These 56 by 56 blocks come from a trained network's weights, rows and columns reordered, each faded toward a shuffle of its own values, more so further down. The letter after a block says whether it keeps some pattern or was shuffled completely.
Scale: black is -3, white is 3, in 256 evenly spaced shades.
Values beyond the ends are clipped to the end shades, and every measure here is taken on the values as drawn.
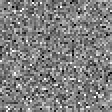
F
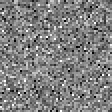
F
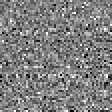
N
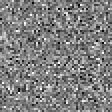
N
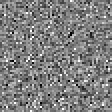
N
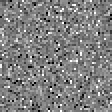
F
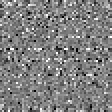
N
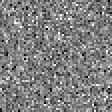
F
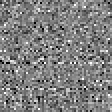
N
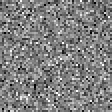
F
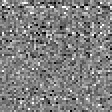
N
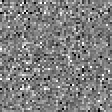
N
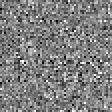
N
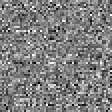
N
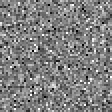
F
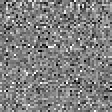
N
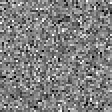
F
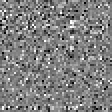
N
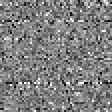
N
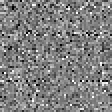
N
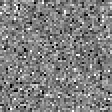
F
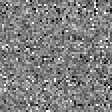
N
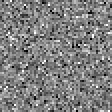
F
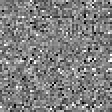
N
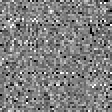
N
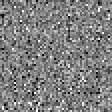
N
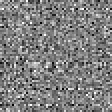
N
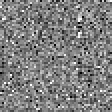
N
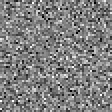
F
